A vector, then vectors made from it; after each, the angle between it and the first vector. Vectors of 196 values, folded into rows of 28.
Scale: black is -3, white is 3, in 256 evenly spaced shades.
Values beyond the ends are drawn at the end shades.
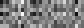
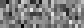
partly aligned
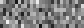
partly opposed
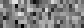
partly aligned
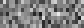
partly aligned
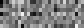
nearly parallel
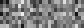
nearly parallel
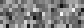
orthogonal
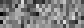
partly aligned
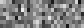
partly opposed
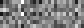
nearly parallel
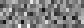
orthogonal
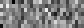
partly opposed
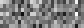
nearly opposite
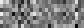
nearly opposite
